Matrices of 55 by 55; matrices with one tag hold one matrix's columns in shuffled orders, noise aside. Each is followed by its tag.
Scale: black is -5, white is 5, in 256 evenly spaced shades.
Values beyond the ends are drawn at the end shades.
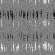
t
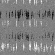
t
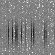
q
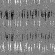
t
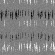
t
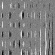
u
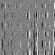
u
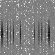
q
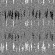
t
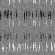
t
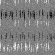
t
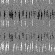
t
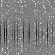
q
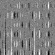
u
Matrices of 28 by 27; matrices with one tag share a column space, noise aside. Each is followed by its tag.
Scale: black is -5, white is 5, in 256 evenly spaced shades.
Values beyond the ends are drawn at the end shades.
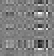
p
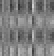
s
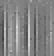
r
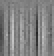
r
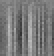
r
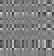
p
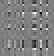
p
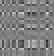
p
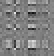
p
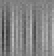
r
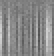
r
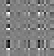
p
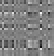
p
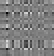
p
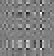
p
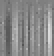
r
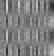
s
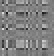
p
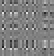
p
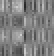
s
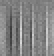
r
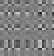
p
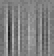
r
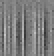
r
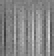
r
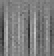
r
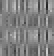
s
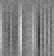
r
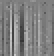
r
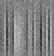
r
